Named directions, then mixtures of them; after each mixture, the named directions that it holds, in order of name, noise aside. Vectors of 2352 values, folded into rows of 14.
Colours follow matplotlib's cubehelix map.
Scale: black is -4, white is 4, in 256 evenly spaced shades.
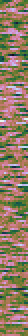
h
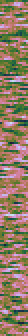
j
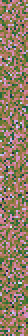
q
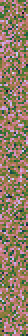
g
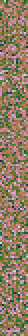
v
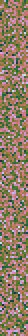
v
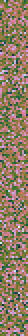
v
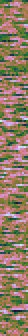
h, j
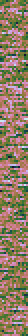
g, h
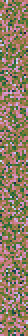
q, v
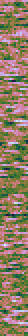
j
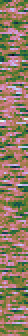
h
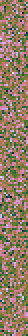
g, q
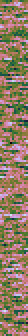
j, q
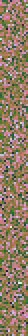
q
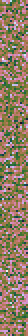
h, q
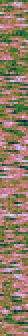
j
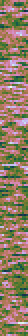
h, j
